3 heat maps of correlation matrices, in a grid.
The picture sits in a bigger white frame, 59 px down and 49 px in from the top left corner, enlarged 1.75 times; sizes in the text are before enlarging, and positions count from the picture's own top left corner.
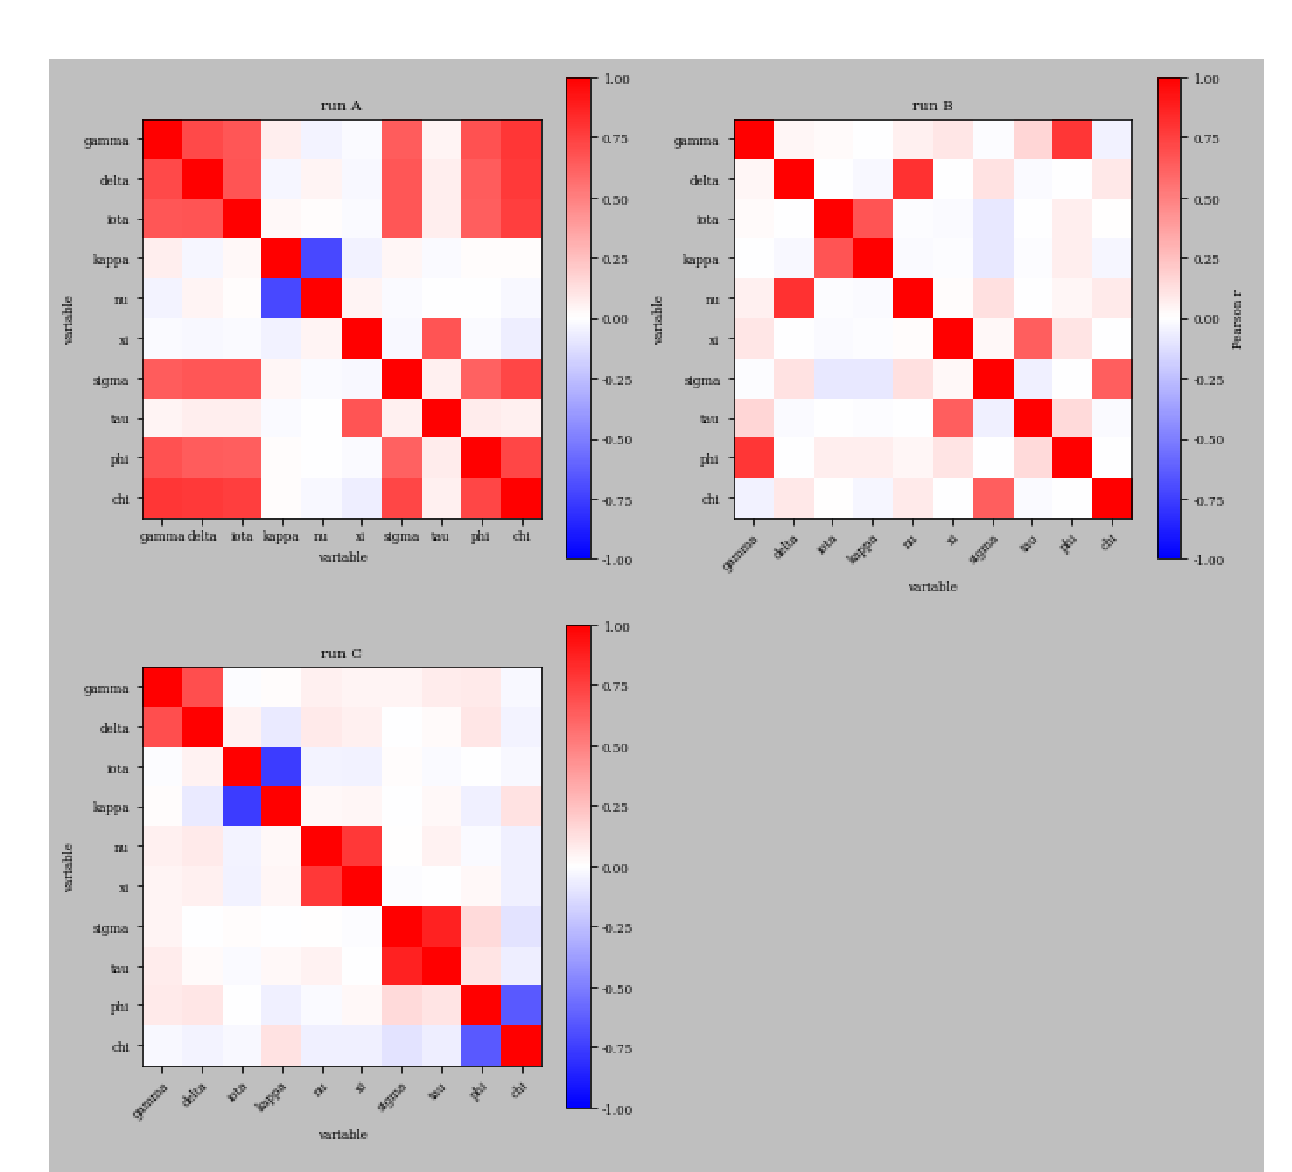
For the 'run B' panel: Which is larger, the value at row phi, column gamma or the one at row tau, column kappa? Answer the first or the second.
the first
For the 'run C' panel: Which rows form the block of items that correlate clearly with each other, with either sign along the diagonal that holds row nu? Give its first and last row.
nu to xi
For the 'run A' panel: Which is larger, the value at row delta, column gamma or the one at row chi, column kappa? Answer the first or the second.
the first
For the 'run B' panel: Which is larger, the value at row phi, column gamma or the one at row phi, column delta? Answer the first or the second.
the first
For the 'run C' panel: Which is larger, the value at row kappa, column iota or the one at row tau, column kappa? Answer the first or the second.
the second
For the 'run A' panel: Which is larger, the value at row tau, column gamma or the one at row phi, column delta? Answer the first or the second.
the second
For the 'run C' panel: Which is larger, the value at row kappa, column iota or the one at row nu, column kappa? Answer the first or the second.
the second
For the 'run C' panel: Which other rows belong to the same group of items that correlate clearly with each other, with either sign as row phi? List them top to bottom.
chi
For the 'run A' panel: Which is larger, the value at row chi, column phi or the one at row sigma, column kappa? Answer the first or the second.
the first
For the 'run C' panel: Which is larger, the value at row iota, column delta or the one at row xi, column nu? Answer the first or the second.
the second
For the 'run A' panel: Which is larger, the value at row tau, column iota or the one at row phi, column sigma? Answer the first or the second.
the second
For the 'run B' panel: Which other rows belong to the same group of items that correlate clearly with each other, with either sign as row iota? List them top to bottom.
kappa
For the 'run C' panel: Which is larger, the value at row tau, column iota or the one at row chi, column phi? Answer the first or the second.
the first
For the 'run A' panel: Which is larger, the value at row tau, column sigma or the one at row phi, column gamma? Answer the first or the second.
the second
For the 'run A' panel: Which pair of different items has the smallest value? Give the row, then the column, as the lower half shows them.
nu, kappa
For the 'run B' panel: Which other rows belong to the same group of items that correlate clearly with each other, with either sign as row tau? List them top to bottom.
xi
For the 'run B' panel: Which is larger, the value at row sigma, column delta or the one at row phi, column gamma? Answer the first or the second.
the second
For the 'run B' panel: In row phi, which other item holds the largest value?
gamma
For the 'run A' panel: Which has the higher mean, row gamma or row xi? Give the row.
gamma
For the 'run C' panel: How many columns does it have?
10
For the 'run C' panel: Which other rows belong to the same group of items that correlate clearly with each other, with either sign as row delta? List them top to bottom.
gamma
